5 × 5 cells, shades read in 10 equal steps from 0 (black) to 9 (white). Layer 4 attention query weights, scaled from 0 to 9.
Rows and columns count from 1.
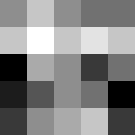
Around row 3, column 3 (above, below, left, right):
7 5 6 2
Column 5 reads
4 7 4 0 2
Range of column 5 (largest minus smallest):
7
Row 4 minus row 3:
1 -3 0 2 -4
